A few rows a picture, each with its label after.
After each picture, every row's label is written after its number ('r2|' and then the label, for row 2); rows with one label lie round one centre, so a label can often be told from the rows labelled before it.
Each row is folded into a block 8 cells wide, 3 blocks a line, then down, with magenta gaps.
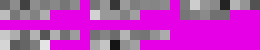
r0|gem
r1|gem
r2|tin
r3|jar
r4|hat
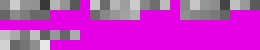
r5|tin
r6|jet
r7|tin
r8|jar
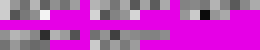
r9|jar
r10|jar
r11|hat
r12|tin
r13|gem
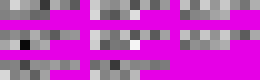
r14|tin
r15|jar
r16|jet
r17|hat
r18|jar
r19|jet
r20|gem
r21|gem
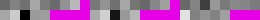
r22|hat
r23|hat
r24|gem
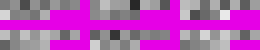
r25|gem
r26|tin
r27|jar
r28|jet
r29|gem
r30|jet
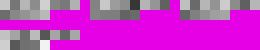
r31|jet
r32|tin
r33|jet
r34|jar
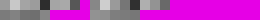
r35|tin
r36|tin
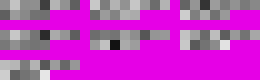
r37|tin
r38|jet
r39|gem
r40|tin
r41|hat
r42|jar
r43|jar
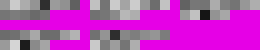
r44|tin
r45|jet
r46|hat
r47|hat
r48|gem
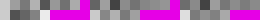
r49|jar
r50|gem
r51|gem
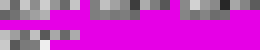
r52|jet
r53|tin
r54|tin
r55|jar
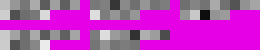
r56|jar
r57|gem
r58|hat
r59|jar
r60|tin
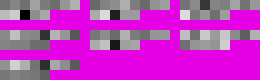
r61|hat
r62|hat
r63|gem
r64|tin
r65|hat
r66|jet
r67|tin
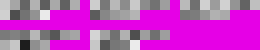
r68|jar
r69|jet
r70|jet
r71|hat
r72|jar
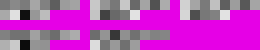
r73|hat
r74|jar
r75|jar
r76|hat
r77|gem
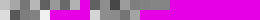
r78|jar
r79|gem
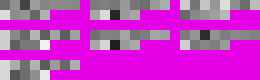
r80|gem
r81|hat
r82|jet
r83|jar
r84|hat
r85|gem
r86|jar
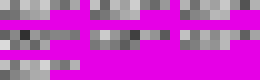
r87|jet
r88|jet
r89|jet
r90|gem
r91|tin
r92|jet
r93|jet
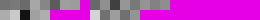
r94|hat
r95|gem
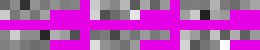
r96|gem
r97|jar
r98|hat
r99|tin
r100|gem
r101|jar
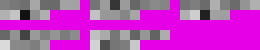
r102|hat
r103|gem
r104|hat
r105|gem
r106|jar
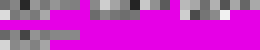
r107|gem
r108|tin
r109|jar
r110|gem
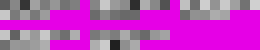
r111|gem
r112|tin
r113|jet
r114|jet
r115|hat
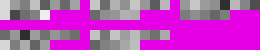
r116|jar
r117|jet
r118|tin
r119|gem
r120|jet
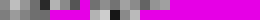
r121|tin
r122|hat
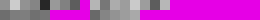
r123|tin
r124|jet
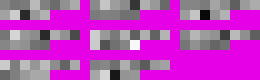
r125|hat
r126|tin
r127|hat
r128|tin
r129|jar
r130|tin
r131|jet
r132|hat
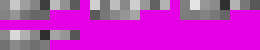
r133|tin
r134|jet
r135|tin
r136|tin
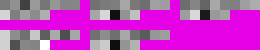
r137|gem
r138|hat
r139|hat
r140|jar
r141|hat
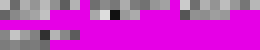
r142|jet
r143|hat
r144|jet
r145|tin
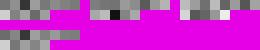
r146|gem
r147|hat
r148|jar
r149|gem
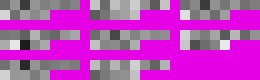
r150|gem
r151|jet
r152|gem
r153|hat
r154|gem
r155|jar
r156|gem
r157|jet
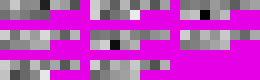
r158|tin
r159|jar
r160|hat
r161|jet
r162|hat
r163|jet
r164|jar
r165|jet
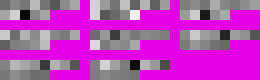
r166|hat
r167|jar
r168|hat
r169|jet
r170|gem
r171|tin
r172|tin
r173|tin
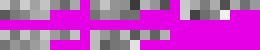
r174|jet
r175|tin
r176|jar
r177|jet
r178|jar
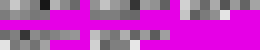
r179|tin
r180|tin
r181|jar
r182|gem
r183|jar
